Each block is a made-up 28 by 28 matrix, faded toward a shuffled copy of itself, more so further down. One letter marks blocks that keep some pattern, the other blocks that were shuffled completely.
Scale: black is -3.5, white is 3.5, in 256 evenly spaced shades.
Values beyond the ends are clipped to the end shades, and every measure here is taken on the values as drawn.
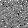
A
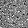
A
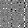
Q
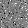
A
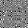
Q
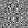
Q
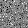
A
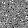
A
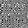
Q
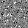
A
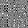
Q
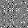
Q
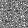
A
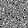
A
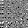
Q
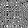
Q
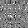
Q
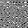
Q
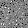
A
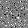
A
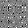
Q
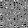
Q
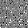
Q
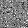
A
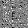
Q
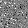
A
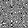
Q
